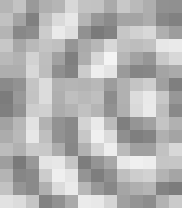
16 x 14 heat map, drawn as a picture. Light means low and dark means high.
There is no overall slope. On average the colour sits 30% of the way up the scale. No single row or column stands out from its neighbours. Concentric rings centre on the middle right. The field is checkered.
